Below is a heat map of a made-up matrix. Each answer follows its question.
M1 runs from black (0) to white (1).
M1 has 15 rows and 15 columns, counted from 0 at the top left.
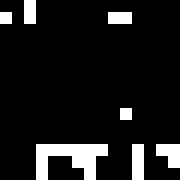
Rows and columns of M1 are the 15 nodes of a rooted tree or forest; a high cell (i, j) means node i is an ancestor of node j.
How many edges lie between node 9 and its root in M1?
1
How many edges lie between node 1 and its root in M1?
0
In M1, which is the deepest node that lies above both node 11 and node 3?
14
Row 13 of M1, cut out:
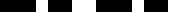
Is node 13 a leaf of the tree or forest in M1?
no
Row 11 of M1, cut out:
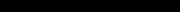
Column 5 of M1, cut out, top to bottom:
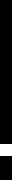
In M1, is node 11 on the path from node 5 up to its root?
no
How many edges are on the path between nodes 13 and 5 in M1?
2
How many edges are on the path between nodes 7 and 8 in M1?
4
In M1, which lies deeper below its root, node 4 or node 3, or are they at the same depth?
node 3
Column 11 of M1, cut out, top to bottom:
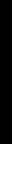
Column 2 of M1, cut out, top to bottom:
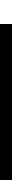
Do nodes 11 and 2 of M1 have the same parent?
no
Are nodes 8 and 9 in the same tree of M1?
no
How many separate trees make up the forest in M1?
2
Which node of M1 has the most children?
12
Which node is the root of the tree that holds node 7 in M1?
12
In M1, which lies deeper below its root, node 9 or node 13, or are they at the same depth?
the same depth
